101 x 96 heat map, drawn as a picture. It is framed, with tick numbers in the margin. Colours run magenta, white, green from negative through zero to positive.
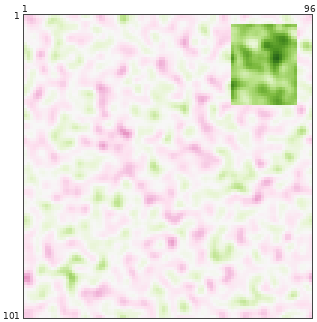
The texture is blotchy. There are no regular stripes. The top right is the roughest part. The values are skewed, with a long tail toward high values. The halves do not mirror each other. The ninth with the highest average is the top right. An odd patch, higher than its surroundings, sits in the top right.
